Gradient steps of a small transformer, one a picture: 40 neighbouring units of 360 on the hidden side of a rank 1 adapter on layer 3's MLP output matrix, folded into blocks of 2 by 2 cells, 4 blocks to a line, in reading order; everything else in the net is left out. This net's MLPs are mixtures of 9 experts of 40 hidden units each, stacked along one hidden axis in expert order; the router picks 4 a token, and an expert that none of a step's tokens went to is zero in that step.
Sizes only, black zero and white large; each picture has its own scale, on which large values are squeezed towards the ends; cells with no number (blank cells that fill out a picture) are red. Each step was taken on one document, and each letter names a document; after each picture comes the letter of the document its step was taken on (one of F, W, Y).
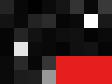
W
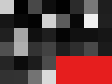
W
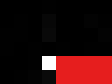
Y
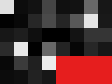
W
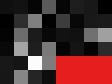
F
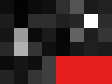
W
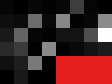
F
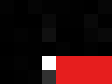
Y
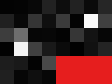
W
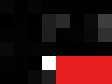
Y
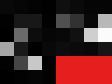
F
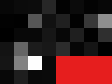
F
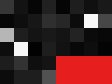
W
